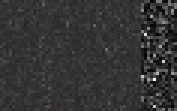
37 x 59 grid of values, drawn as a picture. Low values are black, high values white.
No regular stripes run through it. On average the colour sits 20% of the way up the scale. No overall slope runs across the table. The values are skewed, with a long tail toward high values. A vertical seam about 80% of the way across splits the table, and the left part is calmer. Fine speckle covers the field.
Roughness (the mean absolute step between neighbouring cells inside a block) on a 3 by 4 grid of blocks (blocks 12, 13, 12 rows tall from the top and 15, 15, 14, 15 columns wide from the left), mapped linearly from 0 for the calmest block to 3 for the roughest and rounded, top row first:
0003 / 0003 / 0003
